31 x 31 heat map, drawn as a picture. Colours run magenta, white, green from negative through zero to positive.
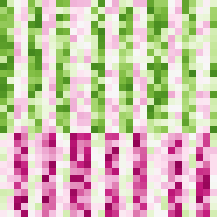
Stripes: upright, repeating 7 times. Seam: horizontal, 60% of the way down, the top part higher. Ninth with the lowest average: bottom middle.
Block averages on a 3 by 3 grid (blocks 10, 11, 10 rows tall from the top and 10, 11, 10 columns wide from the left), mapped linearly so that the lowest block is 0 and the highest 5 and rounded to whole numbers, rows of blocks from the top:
545
434
101
